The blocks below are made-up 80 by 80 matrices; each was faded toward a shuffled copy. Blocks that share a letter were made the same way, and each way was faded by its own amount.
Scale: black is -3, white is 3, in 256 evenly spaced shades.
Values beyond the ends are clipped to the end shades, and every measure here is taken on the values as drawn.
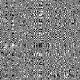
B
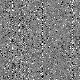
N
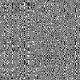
B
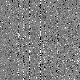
N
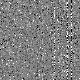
N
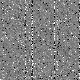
N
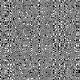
B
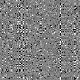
B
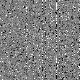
N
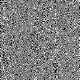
N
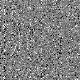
N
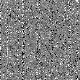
N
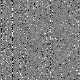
N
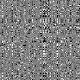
B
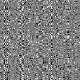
B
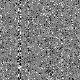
N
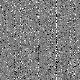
N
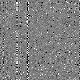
B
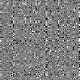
B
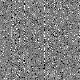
N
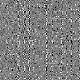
B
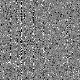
N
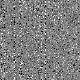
N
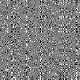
B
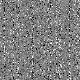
N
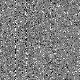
N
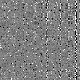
B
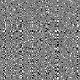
B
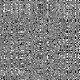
B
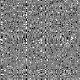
B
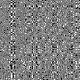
B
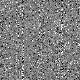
N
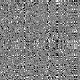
B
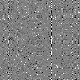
B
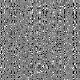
B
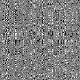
B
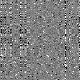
B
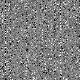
N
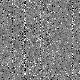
N
